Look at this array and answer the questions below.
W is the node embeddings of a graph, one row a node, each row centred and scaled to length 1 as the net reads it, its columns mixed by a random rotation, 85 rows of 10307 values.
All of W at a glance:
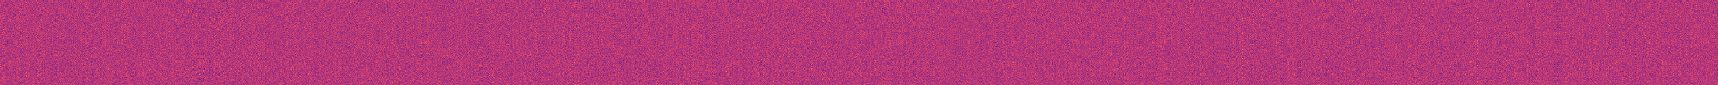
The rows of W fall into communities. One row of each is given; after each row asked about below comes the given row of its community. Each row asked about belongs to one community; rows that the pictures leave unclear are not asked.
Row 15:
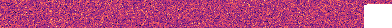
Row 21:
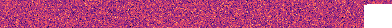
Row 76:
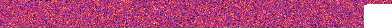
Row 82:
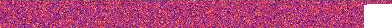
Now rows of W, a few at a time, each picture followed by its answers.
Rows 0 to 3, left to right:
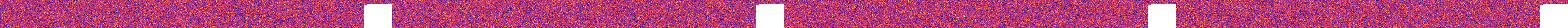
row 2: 76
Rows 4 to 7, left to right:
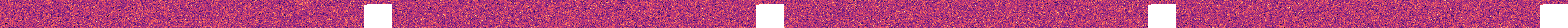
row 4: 76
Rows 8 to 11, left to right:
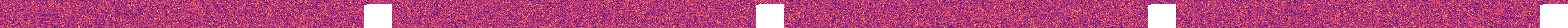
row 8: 21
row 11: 21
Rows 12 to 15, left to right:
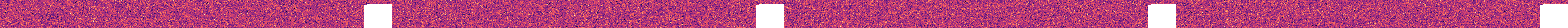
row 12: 82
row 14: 15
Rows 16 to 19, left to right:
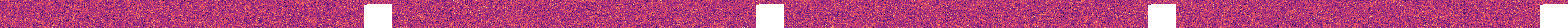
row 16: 76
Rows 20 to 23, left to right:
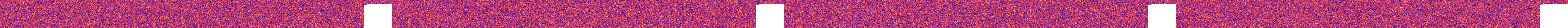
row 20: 82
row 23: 82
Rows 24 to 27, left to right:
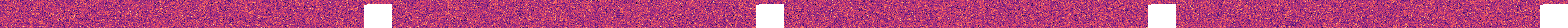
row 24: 76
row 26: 82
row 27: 76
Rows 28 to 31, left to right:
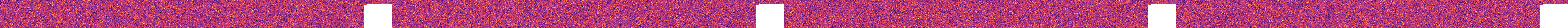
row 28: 15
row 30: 21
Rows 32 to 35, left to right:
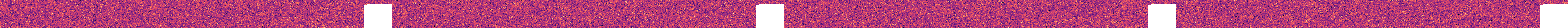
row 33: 82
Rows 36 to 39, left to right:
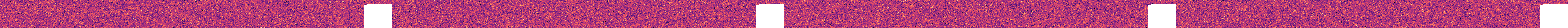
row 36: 76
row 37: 21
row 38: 21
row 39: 76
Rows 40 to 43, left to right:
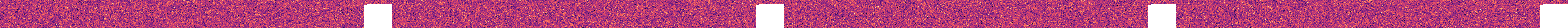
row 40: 82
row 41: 76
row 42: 82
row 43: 82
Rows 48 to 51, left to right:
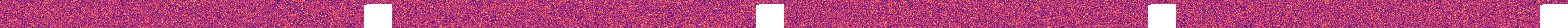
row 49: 82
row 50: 15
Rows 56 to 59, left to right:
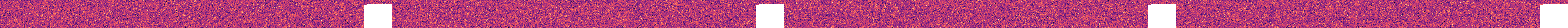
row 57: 15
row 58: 82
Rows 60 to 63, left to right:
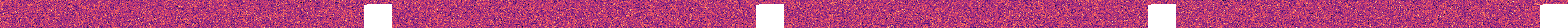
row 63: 76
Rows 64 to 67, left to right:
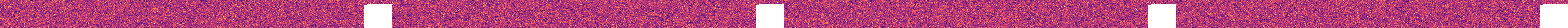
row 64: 76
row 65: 82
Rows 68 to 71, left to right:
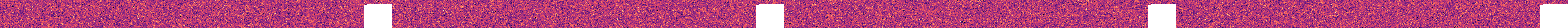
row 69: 76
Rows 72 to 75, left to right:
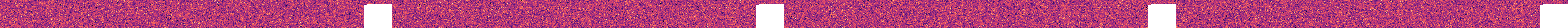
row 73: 82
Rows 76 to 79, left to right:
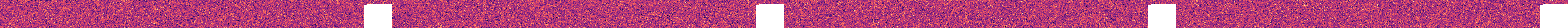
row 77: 82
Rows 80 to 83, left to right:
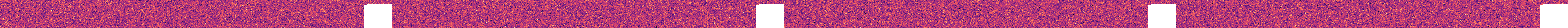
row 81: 82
